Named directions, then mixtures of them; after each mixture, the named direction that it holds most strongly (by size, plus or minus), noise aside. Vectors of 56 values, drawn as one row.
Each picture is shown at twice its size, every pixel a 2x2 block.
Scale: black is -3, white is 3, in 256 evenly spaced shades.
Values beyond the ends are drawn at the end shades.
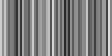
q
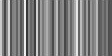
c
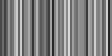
q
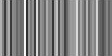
c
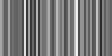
c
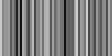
q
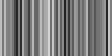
q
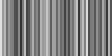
q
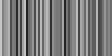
c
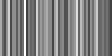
c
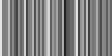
c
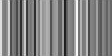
c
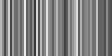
c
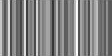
c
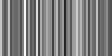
c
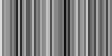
q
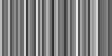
c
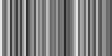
c
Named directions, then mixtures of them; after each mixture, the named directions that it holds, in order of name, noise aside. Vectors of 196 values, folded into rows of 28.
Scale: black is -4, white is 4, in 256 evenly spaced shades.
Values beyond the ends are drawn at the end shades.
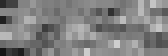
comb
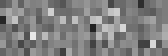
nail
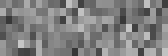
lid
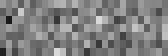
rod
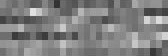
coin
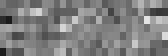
coin, comb, rod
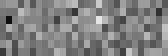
lid, rod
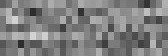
coin, lid, nail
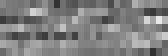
coin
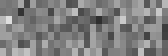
lid, nail, rod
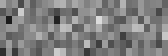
rod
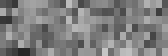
comb, lid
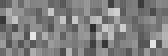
nail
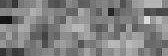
coin, comb, lid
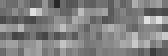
coin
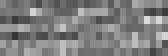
coin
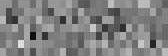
lid, nail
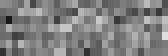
coin, lid, rod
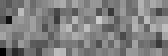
comb, rod
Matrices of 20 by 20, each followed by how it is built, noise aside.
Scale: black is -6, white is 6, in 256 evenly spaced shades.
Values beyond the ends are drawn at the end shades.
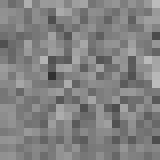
low rank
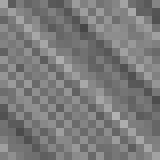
Toeplitz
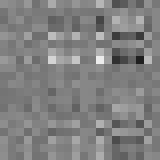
low rank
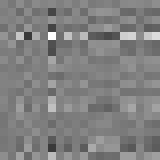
low rank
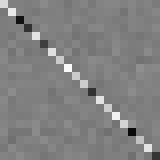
diagonal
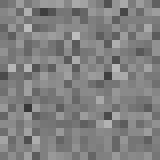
low rank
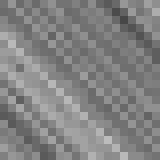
Toeplitz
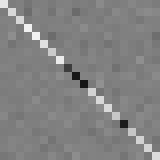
diagonal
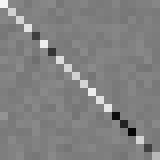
diagonal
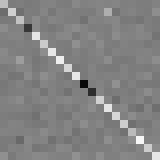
diagonal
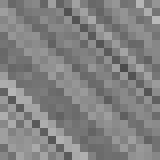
Toeplitz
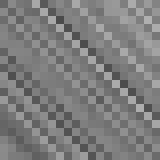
Toeplitz
